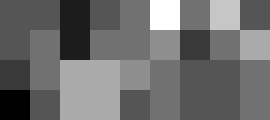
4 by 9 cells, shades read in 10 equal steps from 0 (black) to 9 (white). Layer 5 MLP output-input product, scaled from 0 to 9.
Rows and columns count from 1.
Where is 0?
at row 4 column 1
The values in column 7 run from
2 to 4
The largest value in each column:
3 4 6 6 5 9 4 7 6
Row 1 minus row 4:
3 0 -5 -3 1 5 1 4 -1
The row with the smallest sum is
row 4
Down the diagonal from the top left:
3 4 6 6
